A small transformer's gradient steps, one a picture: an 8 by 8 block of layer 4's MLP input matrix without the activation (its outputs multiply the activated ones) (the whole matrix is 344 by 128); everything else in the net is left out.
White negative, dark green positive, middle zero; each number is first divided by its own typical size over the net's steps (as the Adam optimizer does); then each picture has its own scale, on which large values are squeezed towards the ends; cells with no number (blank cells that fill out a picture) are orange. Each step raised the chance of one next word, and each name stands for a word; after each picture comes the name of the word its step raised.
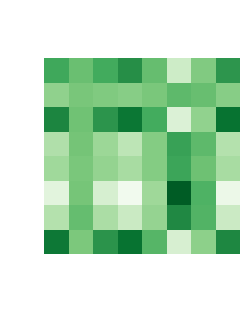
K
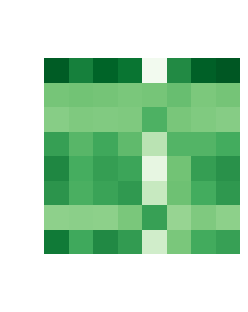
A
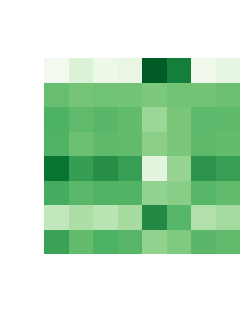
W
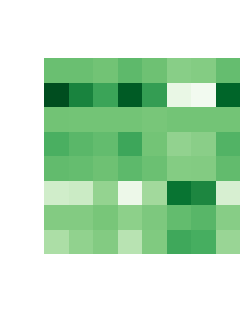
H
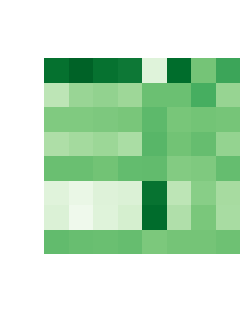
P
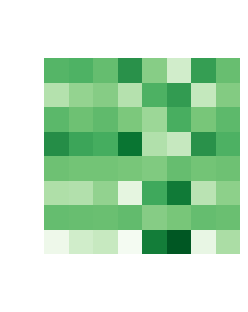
H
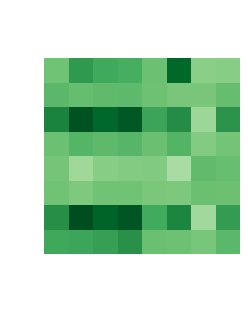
A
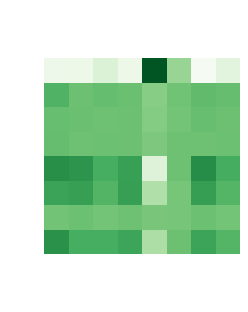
W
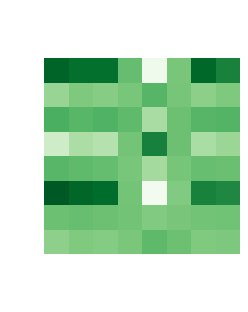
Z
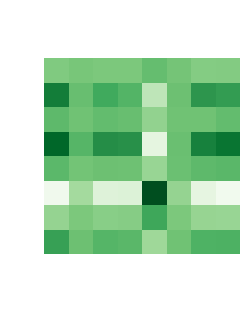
H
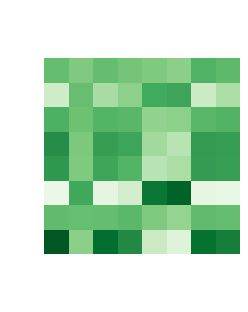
H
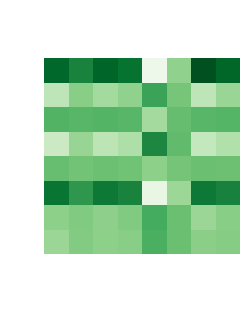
Z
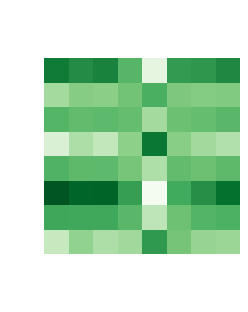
Z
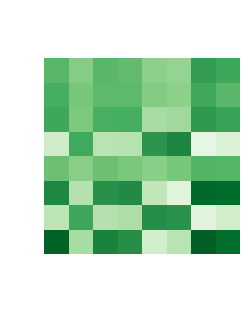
Z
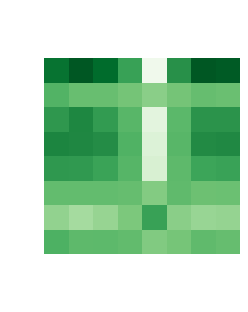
A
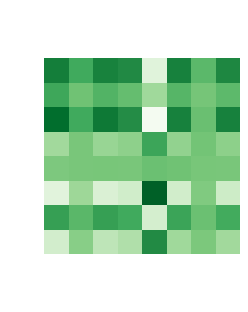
K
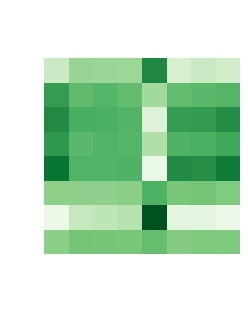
W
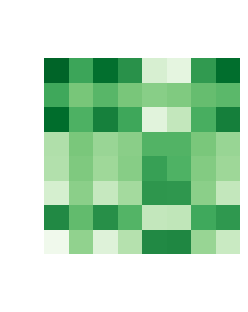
K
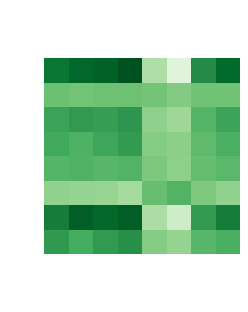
A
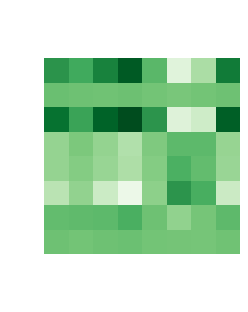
K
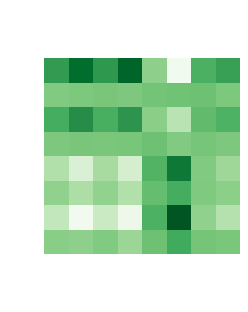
K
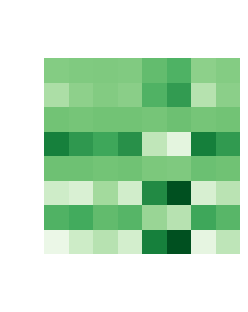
H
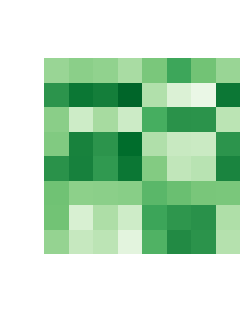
P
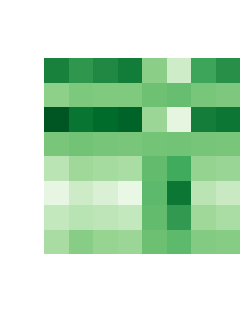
K
